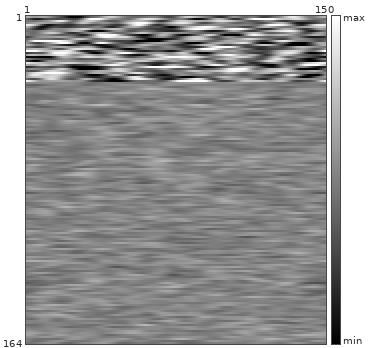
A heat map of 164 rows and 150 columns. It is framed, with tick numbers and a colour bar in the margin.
Streaks run across, left to right. The bottom part is calmer, past a seam about 20% of the way down. There is no overall slope. The halves do not mirror each other. A few values lie far out on both sides of the bulk.
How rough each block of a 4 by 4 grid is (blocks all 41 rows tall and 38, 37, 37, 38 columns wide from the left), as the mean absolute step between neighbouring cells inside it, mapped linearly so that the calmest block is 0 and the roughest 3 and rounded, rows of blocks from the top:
3333 | 0000 | 0000 | 0000
